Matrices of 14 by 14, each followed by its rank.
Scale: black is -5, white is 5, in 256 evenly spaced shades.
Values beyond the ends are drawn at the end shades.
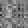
three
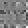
three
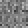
three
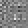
three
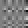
one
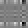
one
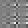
one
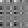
one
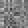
three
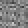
three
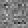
three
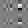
one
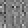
three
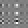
one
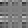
one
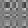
one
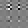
one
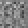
three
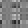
one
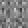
three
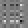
one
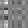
one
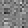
three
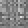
three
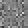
three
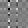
one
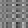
one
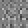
three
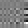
one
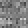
three
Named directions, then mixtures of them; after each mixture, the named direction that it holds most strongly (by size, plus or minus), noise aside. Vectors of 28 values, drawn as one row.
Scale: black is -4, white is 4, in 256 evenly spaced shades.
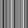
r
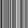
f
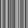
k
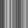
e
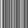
f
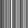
f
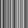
r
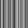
k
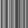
k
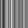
k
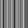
r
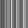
f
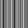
r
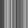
e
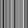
r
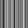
r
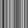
r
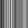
e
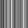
r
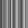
f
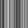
e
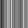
e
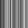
e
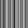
k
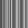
f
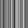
r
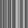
f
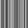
k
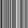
f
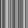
k
